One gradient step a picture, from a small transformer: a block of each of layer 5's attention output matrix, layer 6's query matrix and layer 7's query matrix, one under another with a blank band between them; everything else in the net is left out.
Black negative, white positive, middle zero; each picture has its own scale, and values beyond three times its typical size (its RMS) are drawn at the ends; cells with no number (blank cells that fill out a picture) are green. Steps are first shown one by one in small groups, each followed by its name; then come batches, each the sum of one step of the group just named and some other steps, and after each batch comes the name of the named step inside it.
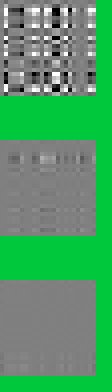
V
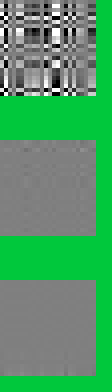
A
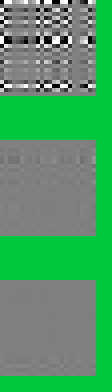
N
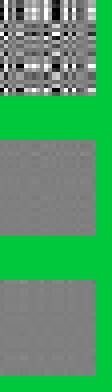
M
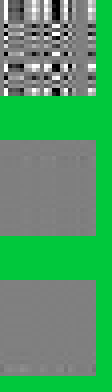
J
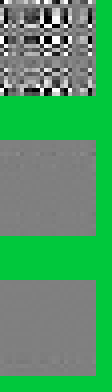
N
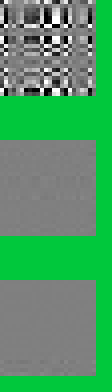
N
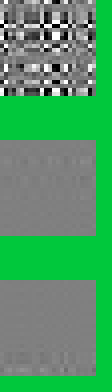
J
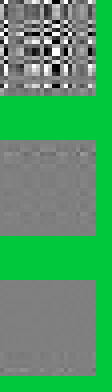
J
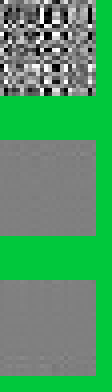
M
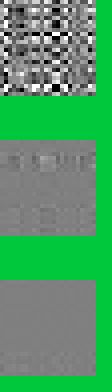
V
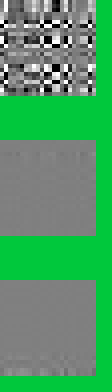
J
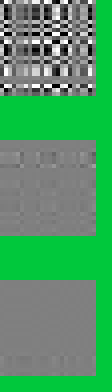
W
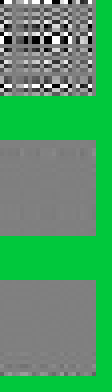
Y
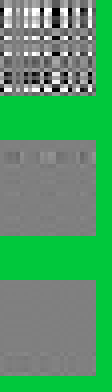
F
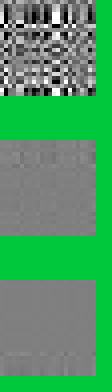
W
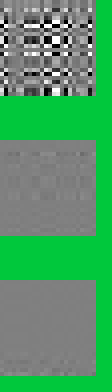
F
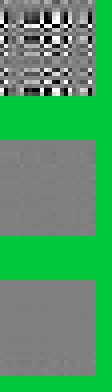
W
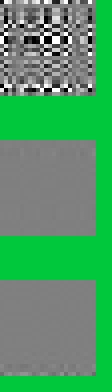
Y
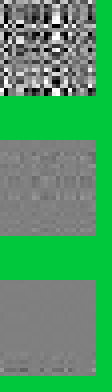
W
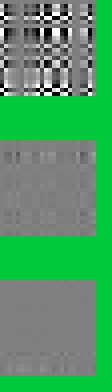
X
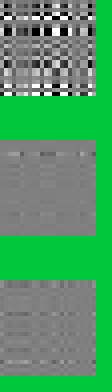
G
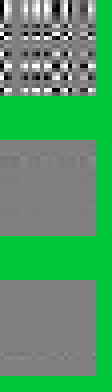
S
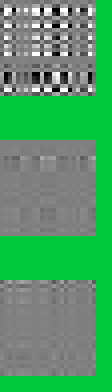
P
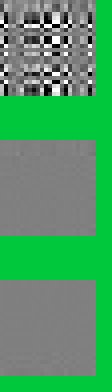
S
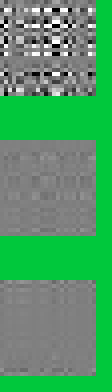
P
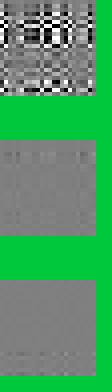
X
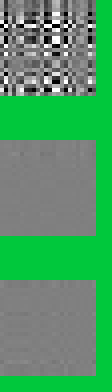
G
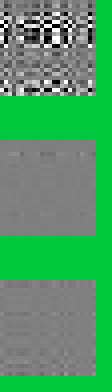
G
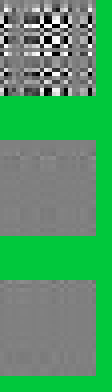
P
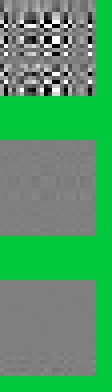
S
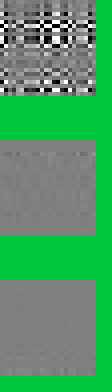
X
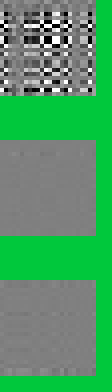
G
